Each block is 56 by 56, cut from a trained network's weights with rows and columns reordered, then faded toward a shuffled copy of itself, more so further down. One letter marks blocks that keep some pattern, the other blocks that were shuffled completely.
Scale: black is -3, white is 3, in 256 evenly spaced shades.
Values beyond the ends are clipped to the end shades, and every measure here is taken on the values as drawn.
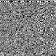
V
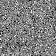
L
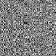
V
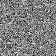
L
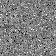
L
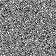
L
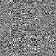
V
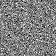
L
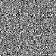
V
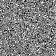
L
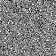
L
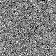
L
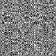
V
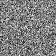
L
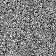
L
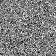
L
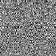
V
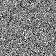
L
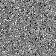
L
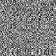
V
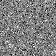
L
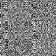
V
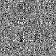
V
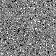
L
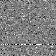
V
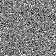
L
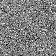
L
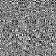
V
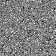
L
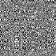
V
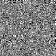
V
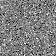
L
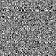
V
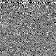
V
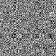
V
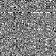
V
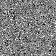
L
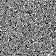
L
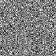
V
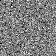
L
